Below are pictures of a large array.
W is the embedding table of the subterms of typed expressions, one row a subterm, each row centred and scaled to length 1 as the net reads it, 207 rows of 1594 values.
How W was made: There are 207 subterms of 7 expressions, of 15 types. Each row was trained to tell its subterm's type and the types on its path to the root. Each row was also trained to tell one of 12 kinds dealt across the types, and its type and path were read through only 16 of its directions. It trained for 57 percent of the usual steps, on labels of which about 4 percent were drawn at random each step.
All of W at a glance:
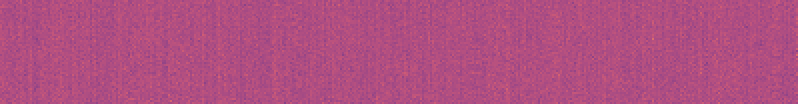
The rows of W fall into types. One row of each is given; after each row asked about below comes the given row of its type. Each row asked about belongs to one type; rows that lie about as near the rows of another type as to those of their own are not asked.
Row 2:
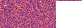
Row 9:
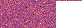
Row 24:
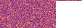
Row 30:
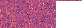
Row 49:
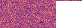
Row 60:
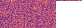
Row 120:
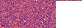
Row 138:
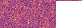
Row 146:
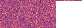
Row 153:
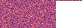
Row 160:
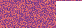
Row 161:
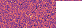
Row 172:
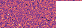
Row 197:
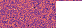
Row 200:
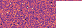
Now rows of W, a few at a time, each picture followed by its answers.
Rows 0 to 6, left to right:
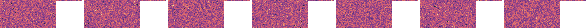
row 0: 2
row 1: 138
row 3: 60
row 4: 200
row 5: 2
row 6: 160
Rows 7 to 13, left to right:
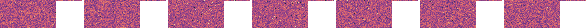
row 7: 161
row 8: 153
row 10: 49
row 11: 153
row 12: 24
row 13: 30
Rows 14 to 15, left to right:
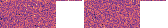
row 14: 60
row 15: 24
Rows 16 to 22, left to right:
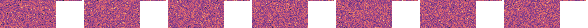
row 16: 146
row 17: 138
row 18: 2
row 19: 120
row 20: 161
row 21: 120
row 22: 172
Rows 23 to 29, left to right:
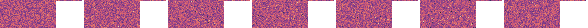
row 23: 197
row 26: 197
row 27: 161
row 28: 172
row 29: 49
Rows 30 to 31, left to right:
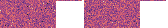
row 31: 24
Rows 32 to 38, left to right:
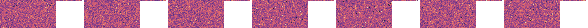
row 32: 153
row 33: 172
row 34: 146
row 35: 161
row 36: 160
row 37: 9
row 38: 2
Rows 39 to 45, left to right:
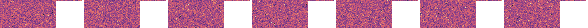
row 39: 2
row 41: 120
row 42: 60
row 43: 30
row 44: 49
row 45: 172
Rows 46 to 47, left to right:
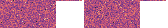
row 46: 146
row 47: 24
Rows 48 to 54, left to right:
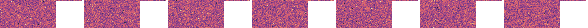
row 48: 138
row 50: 138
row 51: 24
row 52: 9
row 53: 9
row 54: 161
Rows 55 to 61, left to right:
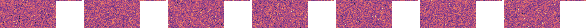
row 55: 161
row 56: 2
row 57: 197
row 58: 24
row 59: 146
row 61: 197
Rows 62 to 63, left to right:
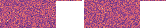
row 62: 153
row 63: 160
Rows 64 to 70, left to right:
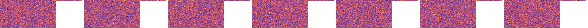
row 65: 172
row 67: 9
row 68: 146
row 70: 120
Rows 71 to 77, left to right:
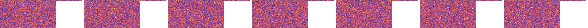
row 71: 24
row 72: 2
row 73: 30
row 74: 153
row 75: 161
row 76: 120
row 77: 60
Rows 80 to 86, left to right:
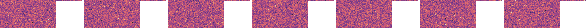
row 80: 30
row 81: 60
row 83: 197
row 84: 30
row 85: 60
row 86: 138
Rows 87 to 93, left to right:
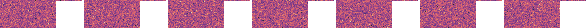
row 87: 49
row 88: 24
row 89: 200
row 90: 60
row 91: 49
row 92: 2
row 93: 120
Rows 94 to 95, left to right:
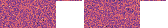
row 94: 138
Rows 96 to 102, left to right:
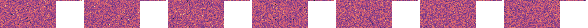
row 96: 138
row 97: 2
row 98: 60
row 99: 161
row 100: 120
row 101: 9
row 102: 153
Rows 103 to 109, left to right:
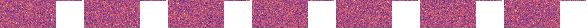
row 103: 161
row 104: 160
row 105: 24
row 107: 153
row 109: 146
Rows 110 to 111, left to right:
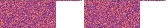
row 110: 30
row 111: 2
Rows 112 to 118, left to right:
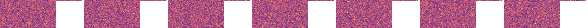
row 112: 30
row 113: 120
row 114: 49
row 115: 197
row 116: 120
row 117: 9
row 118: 153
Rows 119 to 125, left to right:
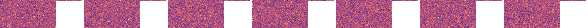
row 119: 24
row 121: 197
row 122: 172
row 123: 146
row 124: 49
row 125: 49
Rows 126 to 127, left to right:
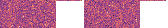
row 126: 49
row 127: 9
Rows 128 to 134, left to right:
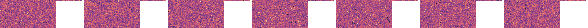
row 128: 30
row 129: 161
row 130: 172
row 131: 138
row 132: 9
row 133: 60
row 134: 49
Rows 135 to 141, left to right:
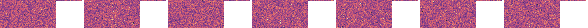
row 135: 2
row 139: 2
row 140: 9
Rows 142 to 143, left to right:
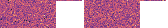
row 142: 9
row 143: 2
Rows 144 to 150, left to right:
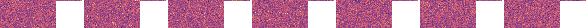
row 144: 49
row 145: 49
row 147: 24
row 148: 30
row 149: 120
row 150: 172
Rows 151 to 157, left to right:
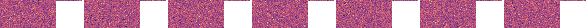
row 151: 60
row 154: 120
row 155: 146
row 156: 200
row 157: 9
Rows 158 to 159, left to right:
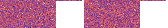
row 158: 60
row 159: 161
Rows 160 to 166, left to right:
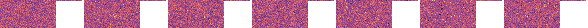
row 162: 161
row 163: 60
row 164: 172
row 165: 9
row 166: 49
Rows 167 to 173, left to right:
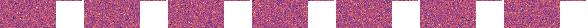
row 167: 153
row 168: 30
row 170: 200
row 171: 2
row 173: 200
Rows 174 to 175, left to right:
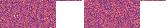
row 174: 24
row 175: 161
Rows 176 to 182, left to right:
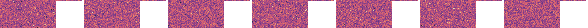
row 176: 9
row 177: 9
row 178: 153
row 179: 30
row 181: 197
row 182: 160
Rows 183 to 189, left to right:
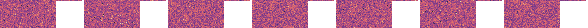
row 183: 49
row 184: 24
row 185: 120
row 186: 120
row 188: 9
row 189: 2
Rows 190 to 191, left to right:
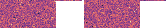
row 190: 153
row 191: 30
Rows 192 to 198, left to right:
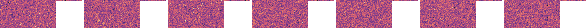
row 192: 172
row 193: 49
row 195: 30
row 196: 120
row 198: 120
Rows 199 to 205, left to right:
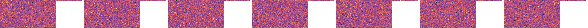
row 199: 153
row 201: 138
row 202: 60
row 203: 146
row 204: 161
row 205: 197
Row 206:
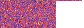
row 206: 24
